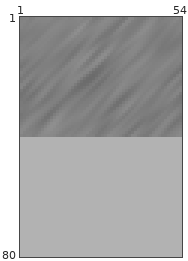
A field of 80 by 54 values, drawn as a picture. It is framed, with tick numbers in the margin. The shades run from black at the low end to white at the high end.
It is made of 2 by 1 panels. Panel 1,1: middling, slanting up to the right, faint in contrast. Panel 2,1: high, flat.
